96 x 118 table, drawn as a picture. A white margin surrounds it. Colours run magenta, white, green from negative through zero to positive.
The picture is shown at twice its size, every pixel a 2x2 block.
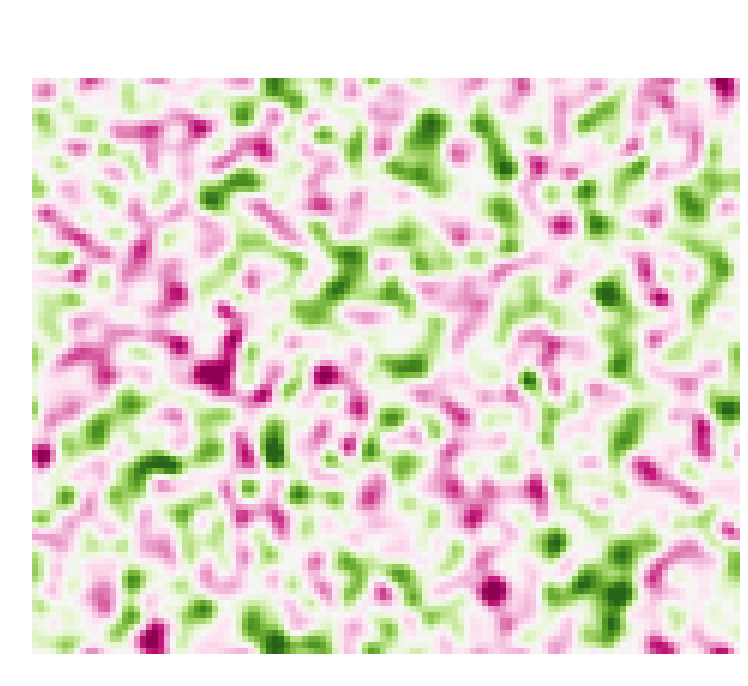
Overall the values sit about 50% of the way up the scale. The values follow a bell shape. The texture is blotchy. Neither half mirrors the other. There is no overall slope. No seam splits the table.
